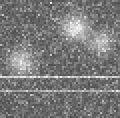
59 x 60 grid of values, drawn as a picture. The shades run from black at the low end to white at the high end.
Odd lines: rows 39 and 46. Mirror symmetry: none. Histogram: skewed, a long tail of high values. Bumps: three. Slope: none.
